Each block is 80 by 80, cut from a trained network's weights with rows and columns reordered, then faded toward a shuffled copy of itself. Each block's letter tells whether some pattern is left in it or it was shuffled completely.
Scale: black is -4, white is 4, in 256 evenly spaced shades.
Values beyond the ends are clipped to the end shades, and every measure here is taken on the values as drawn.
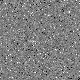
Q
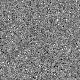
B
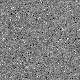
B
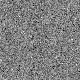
Q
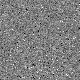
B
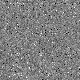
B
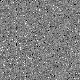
B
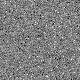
Q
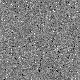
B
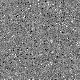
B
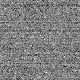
B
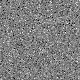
Q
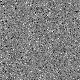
Q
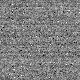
B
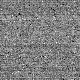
B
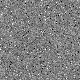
Q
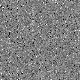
B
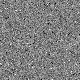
Q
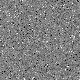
Q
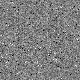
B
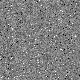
Q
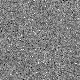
Q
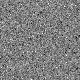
Q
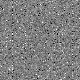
B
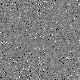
B
